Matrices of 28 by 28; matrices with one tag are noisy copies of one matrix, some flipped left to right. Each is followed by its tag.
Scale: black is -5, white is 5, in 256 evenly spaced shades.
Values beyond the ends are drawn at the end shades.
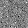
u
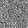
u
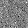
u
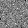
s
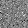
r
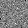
s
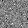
s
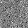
u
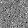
u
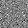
r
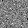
s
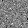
s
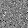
r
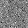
u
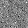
u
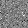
r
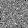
s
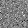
r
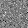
r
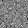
s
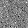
u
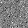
u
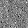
u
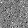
u
